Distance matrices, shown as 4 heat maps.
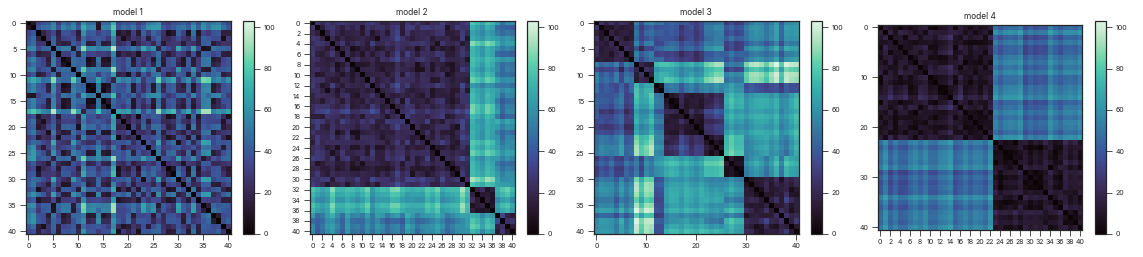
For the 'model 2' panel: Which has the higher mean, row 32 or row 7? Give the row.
32
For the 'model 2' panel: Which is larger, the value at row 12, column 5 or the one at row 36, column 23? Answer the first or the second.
the second
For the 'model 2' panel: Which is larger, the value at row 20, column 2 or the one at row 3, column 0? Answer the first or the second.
the second
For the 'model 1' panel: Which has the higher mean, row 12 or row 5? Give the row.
5
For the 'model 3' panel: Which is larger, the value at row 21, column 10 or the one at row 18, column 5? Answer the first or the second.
the first
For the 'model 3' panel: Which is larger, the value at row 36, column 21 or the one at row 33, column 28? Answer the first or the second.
the first
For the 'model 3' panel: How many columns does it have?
41
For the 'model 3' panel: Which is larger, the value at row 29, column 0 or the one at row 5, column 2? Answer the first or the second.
the first
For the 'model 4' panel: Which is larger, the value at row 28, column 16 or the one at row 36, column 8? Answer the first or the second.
the first
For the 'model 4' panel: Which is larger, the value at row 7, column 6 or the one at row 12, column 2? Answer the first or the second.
the second
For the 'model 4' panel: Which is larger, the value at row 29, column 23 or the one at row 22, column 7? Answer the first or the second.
the first
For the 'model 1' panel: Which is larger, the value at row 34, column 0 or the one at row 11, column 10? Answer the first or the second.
the second
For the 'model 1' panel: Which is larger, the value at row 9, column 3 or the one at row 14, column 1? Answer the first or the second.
the first
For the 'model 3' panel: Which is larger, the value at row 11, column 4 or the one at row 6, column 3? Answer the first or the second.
the first
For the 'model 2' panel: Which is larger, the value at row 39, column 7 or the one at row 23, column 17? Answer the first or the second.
the first
